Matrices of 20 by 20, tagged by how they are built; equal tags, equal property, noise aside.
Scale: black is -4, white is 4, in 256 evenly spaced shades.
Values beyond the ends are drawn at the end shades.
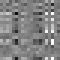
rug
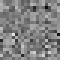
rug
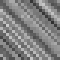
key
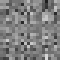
rug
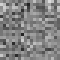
rug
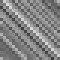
key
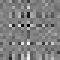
rug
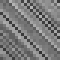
key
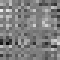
rug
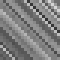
key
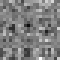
rug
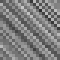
key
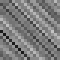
key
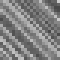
key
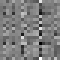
rug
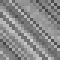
key
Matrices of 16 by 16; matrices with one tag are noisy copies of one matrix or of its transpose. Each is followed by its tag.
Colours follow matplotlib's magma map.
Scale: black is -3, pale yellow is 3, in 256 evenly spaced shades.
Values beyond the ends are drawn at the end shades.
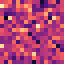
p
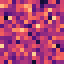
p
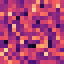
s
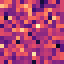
p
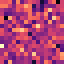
p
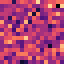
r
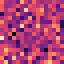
r
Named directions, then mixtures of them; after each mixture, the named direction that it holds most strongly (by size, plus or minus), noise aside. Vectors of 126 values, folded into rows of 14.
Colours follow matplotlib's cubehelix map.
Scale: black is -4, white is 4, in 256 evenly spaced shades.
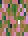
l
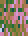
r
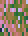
r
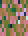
l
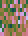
r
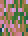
r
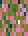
l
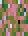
l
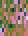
r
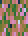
l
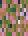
l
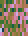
r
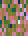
l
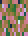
l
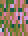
r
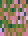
r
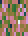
l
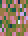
l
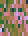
r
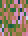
r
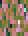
l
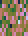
l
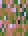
l
